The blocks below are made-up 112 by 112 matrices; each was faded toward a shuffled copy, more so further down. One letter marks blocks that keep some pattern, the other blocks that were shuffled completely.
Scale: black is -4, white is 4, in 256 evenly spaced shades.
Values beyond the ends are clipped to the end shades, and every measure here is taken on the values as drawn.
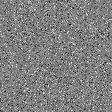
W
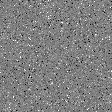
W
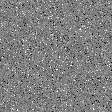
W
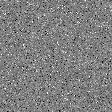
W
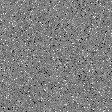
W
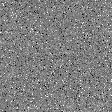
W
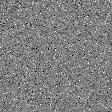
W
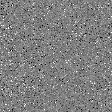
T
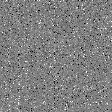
T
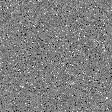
W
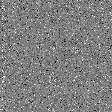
T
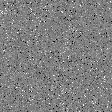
W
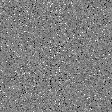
T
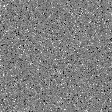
W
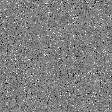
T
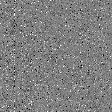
T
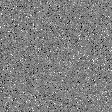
W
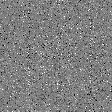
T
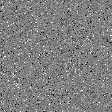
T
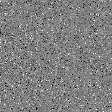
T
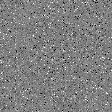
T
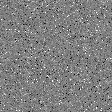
W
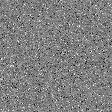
W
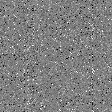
T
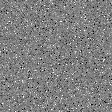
W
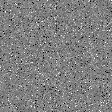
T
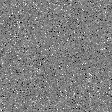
W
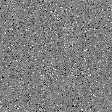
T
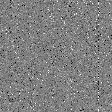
T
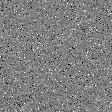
W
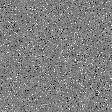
W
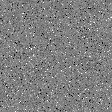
W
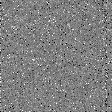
T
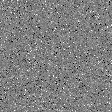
W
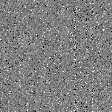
T
